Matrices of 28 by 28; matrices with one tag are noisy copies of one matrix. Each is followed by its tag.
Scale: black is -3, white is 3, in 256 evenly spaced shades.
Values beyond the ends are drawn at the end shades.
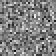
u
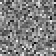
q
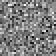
u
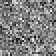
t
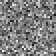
q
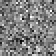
t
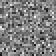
u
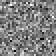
u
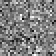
t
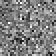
t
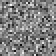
u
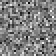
u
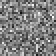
u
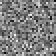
q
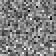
q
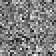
t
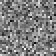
q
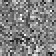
t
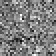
t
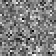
t
